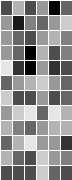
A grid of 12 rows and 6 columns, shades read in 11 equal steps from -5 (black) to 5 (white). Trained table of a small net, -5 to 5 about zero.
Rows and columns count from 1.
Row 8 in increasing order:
-1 1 2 3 4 4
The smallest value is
-5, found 3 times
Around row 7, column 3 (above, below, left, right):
2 4 -2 1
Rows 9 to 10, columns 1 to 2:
2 0 | -1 2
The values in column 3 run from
-5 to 4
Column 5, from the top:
-5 1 2 -2 -3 1 -2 4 2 1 1 -1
